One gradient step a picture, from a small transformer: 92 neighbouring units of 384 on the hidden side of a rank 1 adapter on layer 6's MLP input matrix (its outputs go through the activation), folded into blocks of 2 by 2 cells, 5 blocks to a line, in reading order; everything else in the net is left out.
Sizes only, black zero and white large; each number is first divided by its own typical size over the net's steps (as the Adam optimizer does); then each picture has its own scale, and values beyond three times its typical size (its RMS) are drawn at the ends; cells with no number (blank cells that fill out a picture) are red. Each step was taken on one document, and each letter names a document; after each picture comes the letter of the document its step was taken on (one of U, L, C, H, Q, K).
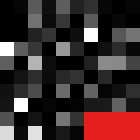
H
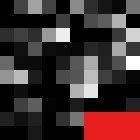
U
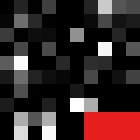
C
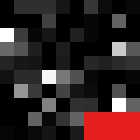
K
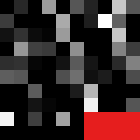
U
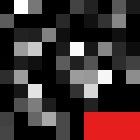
U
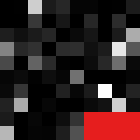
H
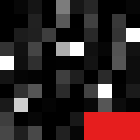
H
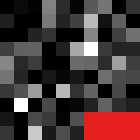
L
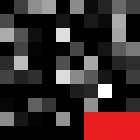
U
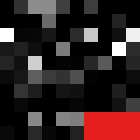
K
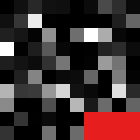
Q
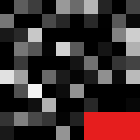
L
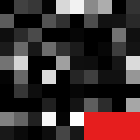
L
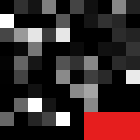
U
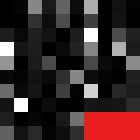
H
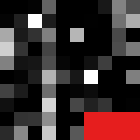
C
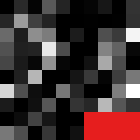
Q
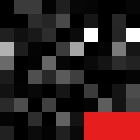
H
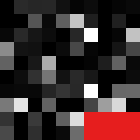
H
